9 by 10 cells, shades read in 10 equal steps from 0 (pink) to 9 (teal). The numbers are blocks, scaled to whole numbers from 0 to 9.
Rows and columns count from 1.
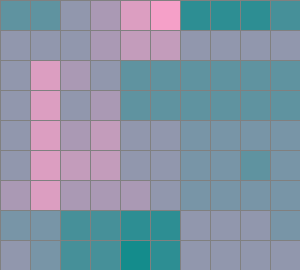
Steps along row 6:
down up same up same up same up down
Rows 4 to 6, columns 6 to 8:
6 6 6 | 4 5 5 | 4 5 5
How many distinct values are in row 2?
3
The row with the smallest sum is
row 2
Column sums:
38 25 37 34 43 42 47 47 48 47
